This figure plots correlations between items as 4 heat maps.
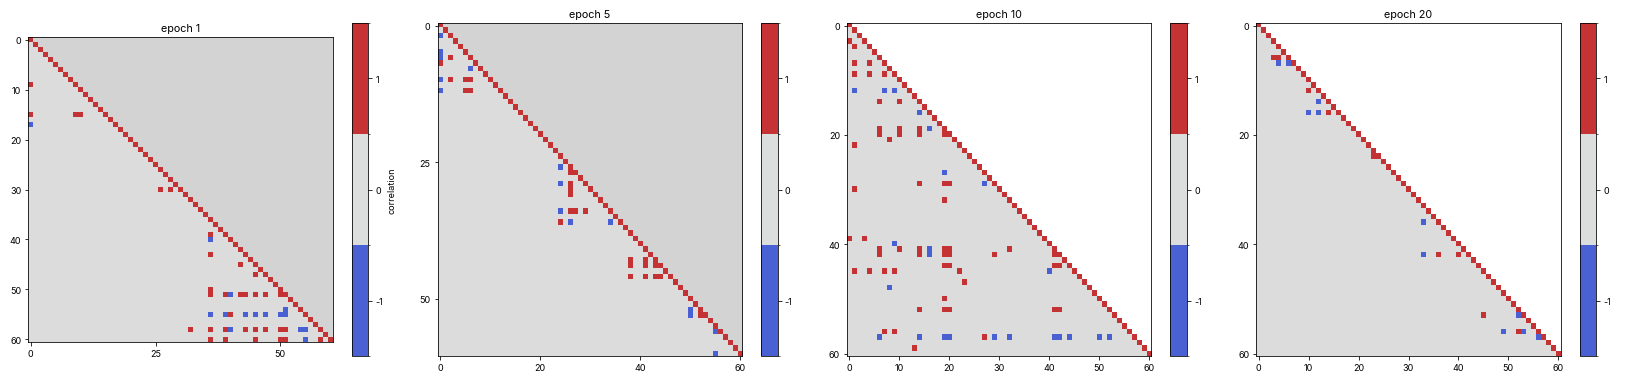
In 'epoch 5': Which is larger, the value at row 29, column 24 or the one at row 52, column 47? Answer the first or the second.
the second
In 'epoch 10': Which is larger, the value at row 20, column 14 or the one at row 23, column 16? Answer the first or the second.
the first
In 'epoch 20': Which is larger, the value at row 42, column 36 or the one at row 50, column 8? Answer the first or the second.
the first
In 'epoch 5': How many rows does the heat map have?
61
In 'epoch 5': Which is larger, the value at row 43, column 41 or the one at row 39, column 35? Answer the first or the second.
the first
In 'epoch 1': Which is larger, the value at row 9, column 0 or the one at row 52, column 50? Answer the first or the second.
the first
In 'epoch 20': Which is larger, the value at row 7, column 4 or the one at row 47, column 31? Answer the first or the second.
the second
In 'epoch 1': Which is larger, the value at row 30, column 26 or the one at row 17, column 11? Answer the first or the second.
the first
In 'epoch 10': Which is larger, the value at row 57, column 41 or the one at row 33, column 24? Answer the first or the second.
the second
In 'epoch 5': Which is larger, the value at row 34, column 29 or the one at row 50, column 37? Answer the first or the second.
the first
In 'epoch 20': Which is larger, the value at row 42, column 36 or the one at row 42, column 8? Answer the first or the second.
the first
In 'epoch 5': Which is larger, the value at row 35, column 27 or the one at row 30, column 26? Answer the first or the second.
the second
